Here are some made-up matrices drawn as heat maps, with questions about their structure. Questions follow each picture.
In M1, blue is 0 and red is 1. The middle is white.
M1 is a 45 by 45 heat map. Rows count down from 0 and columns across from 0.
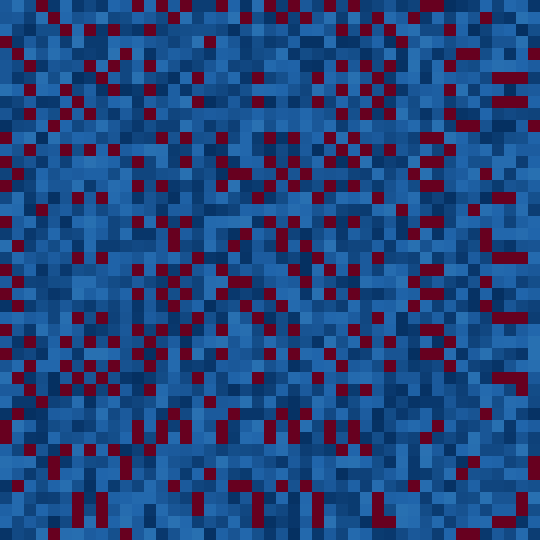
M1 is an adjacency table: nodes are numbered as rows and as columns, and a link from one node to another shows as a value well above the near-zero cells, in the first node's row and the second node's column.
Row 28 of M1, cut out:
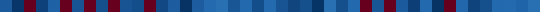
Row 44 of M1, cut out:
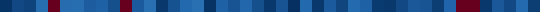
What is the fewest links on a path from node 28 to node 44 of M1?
6
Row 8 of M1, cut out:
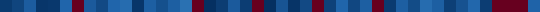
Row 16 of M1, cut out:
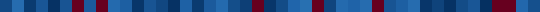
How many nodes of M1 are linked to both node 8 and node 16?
6
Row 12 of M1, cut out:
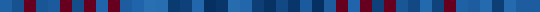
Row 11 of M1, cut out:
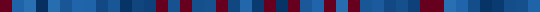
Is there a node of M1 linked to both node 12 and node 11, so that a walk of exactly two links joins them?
no
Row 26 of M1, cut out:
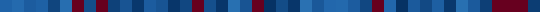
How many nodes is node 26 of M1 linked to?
8
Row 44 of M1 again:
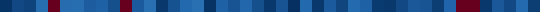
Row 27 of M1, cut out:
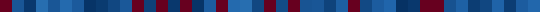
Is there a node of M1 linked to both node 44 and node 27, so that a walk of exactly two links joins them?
no
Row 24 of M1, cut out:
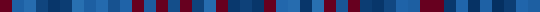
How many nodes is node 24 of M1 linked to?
10
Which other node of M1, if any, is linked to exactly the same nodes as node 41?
node 42
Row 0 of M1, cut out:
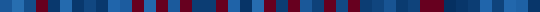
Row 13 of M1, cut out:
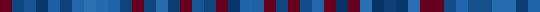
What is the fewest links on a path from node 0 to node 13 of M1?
1
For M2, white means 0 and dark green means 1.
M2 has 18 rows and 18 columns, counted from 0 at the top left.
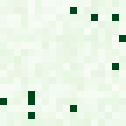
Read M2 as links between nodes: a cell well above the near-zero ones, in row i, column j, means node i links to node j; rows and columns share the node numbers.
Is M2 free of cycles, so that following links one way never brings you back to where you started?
yes
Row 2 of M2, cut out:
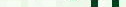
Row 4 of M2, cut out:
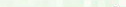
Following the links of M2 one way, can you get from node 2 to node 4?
yes
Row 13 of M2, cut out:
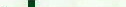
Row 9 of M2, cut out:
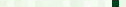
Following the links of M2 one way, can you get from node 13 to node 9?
no
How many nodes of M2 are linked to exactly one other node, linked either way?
6
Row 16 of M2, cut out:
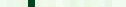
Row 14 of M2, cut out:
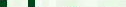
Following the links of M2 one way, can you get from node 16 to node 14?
no
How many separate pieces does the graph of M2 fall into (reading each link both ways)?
9
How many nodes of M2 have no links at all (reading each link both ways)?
6
